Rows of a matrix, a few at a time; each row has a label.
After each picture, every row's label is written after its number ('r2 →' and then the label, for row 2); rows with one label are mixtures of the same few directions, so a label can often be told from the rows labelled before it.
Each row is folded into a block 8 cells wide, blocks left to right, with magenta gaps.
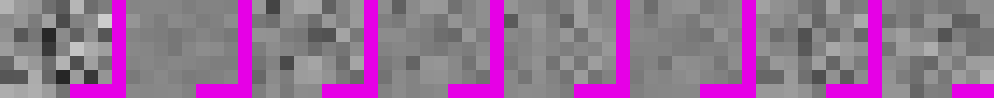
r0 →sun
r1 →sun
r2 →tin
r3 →tin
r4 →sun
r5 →tin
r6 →sun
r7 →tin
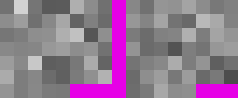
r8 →tin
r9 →tin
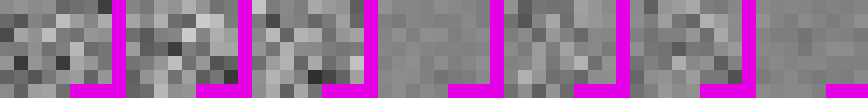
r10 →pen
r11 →tin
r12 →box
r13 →box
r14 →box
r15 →tin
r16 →sun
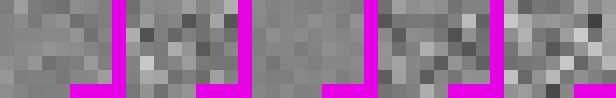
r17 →tin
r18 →pen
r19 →pen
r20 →pen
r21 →pen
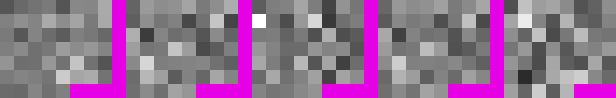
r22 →box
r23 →pen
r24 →sun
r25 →pen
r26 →box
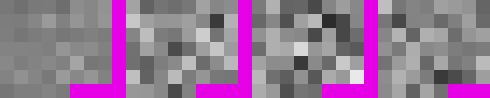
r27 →box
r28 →pen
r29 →tin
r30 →box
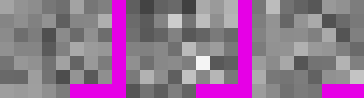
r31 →sun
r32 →box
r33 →tin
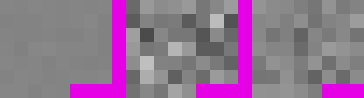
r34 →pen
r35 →pen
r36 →sun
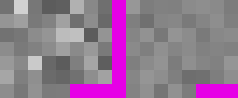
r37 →tin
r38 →box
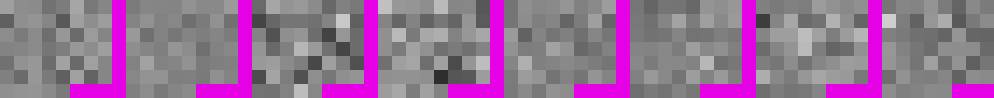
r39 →sun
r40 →pen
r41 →pen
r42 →box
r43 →pen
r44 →box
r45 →sun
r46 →sun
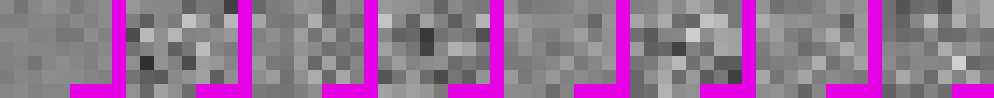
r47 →tin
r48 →pen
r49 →sun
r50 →sun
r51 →pen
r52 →tin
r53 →pen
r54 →box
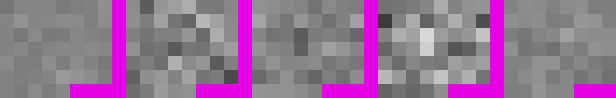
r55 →box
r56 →tin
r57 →sun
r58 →sun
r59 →tin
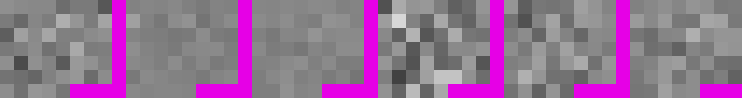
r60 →pen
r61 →sun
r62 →tin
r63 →box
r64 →box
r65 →tin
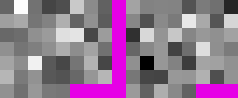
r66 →tin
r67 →pen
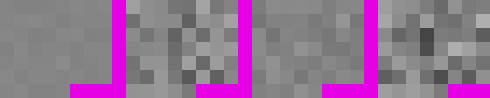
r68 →pen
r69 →sun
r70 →pen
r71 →sun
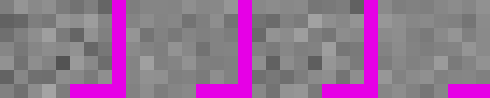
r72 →pen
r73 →pen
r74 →pen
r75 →pen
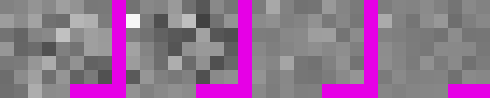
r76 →tin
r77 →sun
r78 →tin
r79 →sun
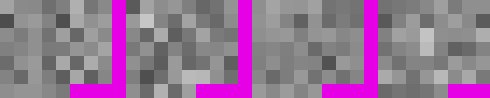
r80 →sun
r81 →box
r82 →box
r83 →sun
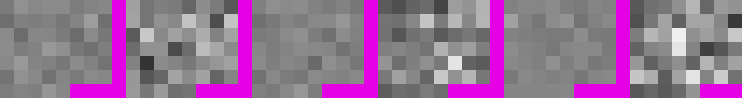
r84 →pen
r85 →pen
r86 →pen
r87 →box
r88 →sun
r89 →sun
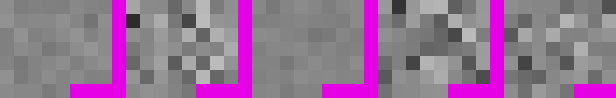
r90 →pen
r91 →sun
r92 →tin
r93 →tin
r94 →pen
